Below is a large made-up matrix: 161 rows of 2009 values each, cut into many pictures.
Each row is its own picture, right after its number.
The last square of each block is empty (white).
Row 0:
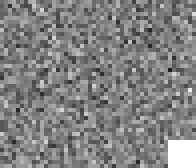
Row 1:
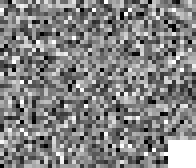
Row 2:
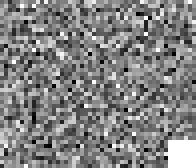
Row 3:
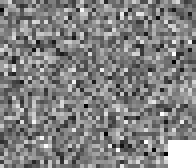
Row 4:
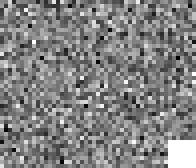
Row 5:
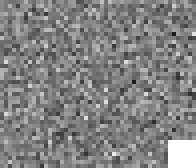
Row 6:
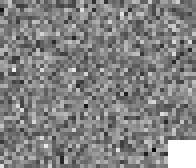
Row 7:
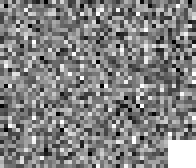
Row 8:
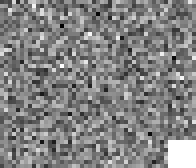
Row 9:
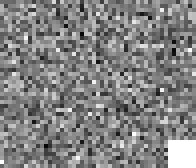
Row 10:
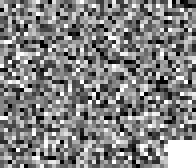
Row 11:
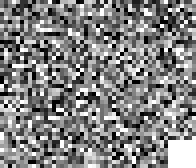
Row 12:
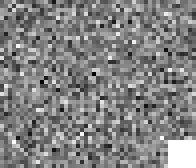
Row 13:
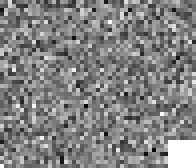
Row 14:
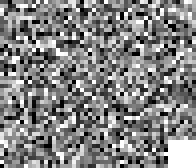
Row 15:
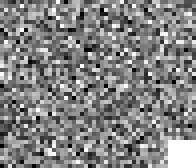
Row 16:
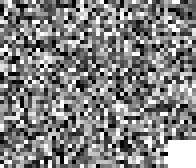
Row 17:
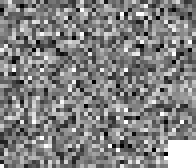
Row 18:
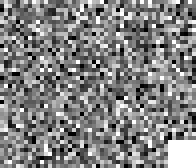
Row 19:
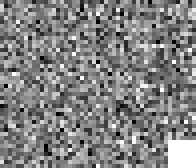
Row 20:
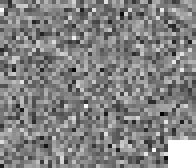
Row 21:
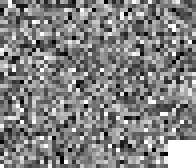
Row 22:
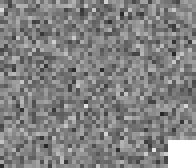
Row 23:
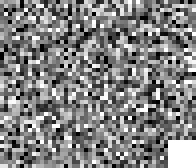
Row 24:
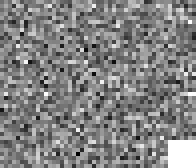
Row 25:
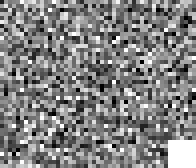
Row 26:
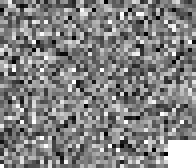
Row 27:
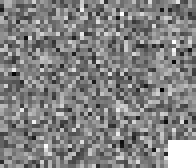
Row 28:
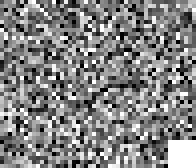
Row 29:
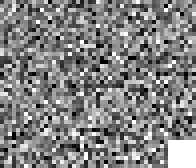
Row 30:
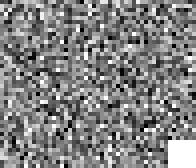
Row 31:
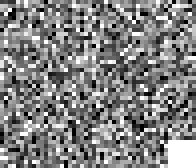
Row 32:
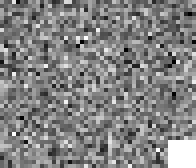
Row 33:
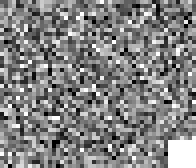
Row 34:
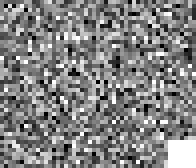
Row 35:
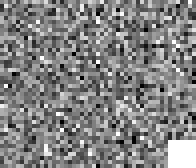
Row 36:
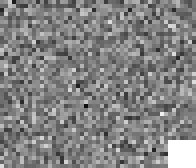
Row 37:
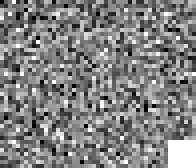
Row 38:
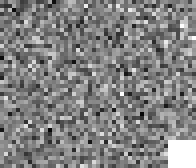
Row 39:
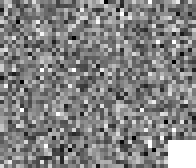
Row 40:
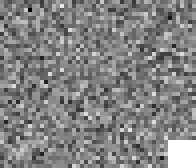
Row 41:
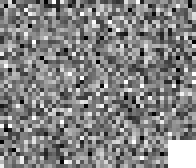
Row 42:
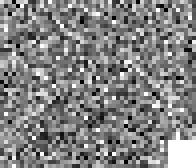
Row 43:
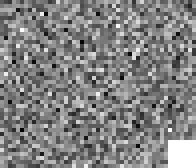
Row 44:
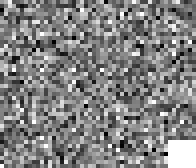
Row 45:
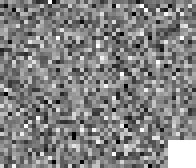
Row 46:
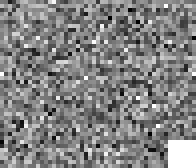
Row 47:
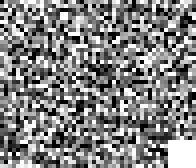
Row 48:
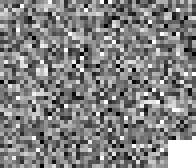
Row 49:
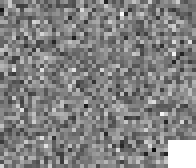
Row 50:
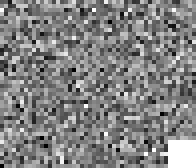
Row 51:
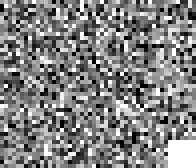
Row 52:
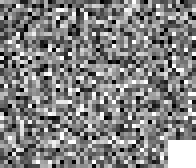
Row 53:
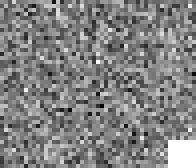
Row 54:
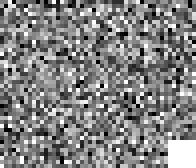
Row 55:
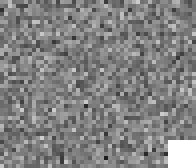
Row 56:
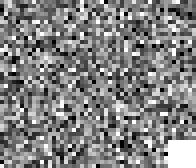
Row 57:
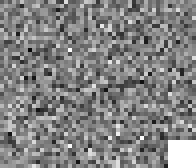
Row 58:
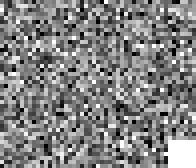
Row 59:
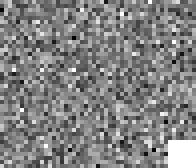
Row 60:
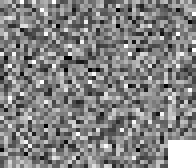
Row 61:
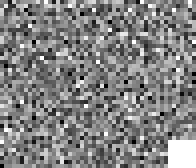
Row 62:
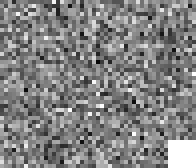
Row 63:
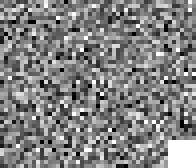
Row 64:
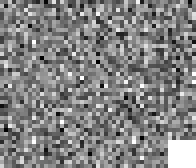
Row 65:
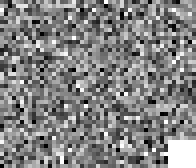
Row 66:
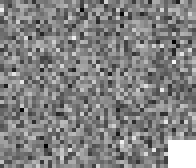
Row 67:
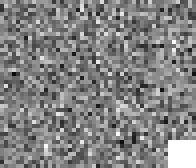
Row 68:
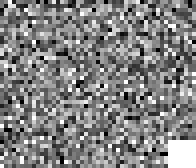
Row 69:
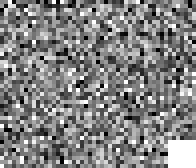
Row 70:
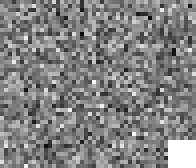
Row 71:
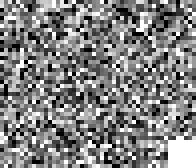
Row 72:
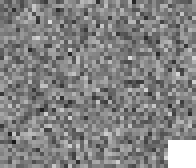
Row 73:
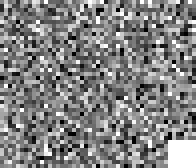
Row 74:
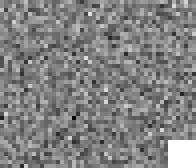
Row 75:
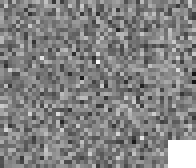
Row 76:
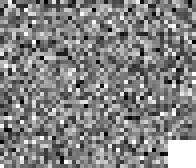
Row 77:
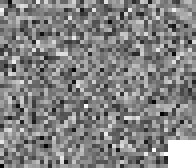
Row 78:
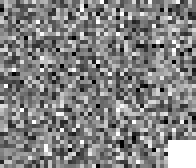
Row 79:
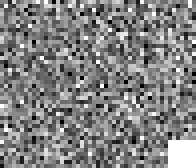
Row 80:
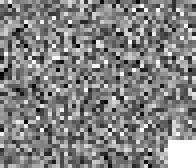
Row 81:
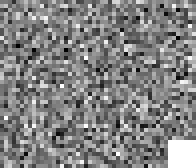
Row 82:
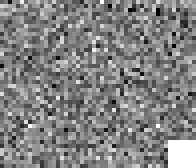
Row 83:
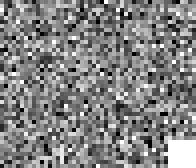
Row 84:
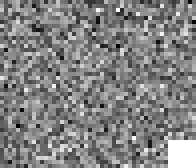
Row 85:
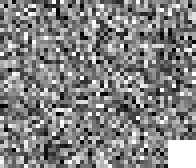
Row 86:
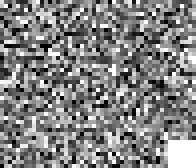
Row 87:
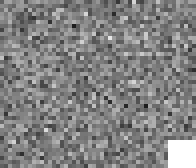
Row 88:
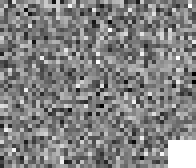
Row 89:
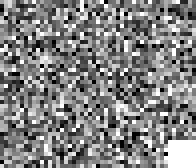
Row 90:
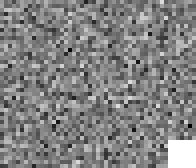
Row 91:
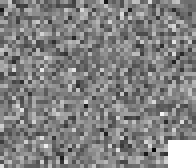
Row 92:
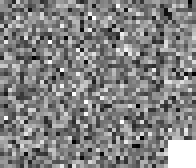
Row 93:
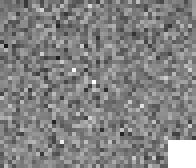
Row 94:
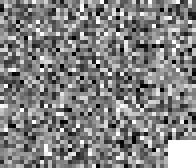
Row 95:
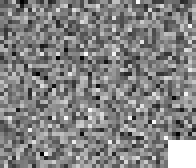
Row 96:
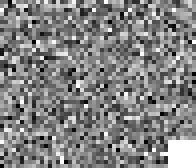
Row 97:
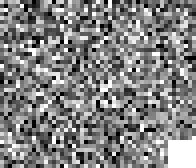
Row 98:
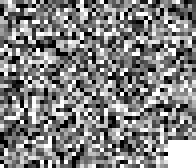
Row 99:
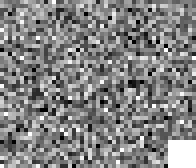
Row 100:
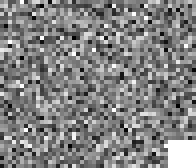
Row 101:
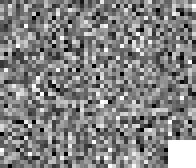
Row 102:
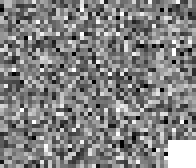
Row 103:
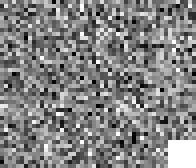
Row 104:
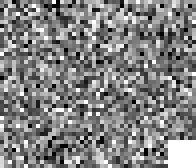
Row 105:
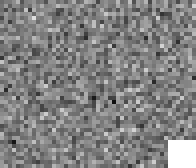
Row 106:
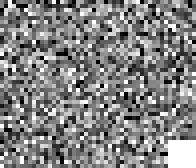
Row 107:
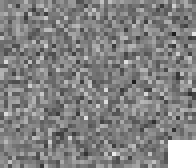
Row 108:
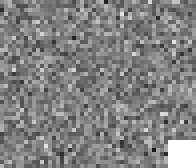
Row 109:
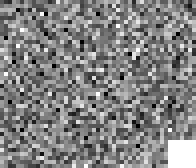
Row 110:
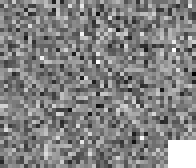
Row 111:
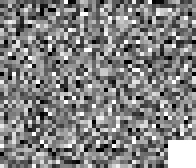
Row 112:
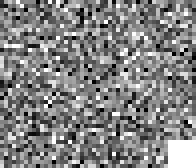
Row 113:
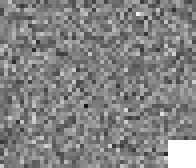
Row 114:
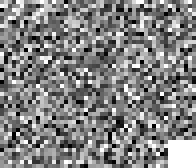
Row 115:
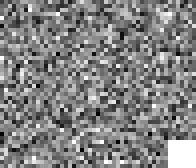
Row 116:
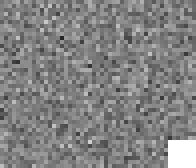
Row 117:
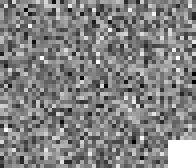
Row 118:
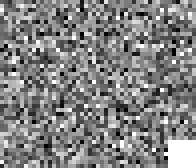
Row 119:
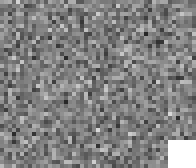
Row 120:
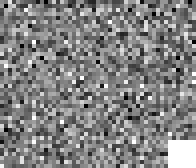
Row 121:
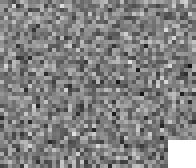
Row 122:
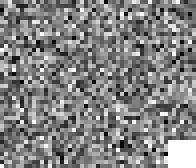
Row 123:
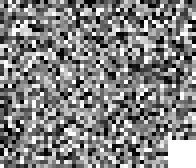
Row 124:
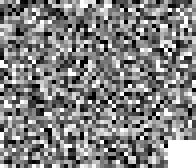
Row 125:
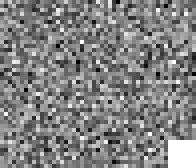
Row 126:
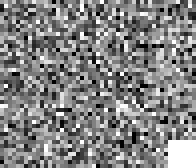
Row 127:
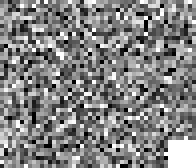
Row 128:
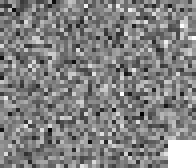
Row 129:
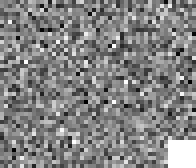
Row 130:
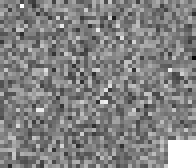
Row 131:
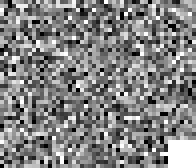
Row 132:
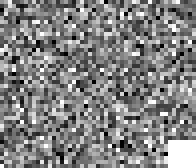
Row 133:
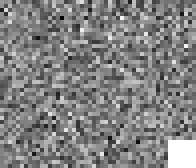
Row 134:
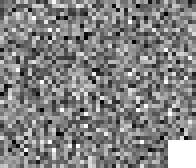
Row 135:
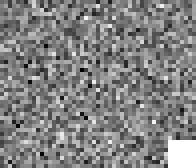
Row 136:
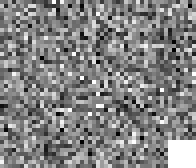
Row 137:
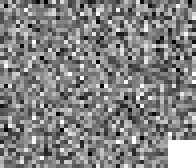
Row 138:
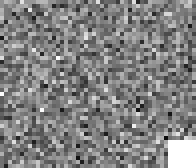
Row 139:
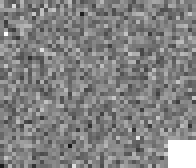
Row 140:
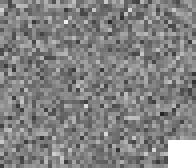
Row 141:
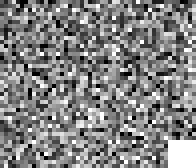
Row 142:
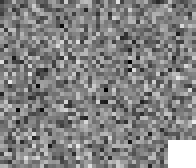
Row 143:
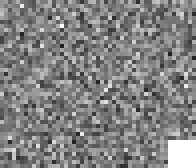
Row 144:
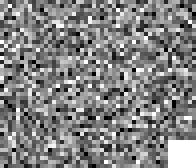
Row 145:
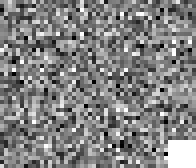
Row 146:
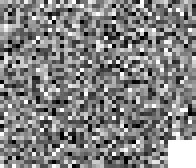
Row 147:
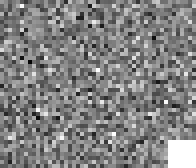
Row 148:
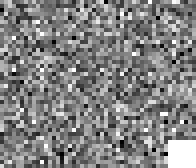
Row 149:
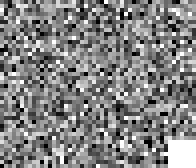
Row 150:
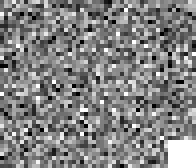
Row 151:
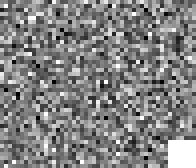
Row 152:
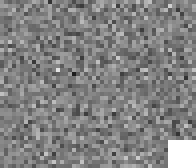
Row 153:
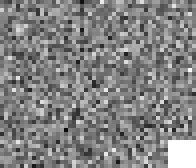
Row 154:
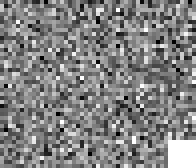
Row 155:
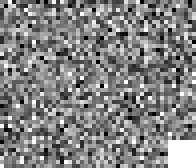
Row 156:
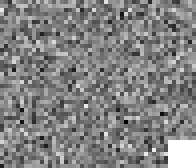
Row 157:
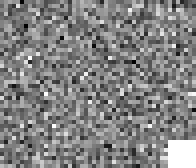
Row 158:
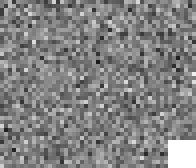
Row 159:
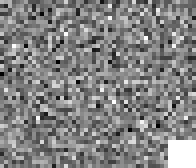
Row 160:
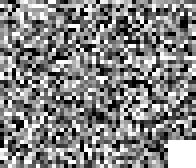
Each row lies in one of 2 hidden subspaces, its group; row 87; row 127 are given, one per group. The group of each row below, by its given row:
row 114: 87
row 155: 127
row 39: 127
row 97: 87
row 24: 87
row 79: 127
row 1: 127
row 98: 127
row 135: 87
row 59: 127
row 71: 87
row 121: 87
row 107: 87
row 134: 87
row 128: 87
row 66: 127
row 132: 127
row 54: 127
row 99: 87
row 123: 127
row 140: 127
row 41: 127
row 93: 87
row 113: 127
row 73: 127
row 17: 127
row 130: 87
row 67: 127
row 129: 87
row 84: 127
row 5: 87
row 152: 87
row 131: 127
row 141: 87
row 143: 87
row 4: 127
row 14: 127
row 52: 87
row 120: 127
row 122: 127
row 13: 127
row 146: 87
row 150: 87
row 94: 127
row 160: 87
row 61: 127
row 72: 87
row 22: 127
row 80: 87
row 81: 87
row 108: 127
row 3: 127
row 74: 87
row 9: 127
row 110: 127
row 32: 87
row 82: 87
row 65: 127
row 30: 87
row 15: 87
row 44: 127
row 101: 87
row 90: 87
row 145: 127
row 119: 87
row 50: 127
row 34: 87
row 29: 87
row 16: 127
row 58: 127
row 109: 87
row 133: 87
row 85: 127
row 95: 87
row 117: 127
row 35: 127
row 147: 87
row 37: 87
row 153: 87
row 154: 127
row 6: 127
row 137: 127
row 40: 87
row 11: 87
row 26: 127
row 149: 127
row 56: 127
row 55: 127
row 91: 127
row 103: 127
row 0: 87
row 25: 87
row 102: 127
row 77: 127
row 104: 127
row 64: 127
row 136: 127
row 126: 127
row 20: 127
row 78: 127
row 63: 87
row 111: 87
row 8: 87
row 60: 87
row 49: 127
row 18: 127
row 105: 87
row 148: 127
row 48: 87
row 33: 87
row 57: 87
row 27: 127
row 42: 87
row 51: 127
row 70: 127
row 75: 127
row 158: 127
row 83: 127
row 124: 87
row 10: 87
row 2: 127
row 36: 127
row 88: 127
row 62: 127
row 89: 127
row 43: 87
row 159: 87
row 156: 127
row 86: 87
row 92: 87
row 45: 87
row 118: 127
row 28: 87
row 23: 87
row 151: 87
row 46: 87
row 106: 127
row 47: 87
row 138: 87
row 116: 87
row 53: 127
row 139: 87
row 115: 87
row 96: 127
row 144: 87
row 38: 87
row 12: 87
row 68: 127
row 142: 87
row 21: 127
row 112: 87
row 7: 127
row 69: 127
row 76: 127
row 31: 87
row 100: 87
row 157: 87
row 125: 87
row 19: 127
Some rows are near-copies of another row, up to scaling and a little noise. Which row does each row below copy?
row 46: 160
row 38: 128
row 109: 43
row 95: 141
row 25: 47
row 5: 107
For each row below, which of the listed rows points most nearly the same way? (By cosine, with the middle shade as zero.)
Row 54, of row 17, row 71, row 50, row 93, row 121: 17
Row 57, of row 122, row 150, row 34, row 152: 122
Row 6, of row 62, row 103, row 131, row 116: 103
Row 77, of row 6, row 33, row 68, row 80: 33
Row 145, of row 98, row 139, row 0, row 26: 98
